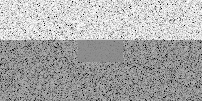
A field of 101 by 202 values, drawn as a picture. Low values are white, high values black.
No regular stripes run through it. A horizontal seam about 40% of the way down splits the table, and the bottom part is higher. The centre is the calmest part. An odd patch, calmer than its surroundings, sits in the centre.
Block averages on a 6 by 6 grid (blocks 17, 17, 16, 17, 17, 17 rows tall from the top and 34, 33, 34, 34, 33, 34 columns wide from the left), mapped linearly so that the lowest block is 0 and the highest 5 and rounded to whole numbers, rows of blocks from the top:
0 0 0 0 0 0 | 0 0 0 0 0 0 | 3 3 3 3 3 3 | 5 5 5 5 5 5 | 5 5 5 5 5 5 | 5 5 5 5 5 5
